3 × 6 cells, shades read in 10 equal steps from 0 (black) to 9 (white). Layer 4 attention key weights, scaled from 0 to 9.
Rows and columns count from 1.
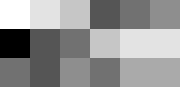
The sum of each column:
13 14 16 14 18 19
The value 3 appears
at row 1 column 4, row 2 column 2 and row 3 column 2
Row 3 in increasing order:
3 4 4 5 6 6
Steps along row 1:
down down down up up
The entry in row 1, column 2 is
8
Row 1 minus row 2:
9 5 3 -4 -4 -3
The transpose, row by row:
9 0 4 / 8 3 3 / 7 4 5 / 3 7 4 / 4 8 6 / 5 8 6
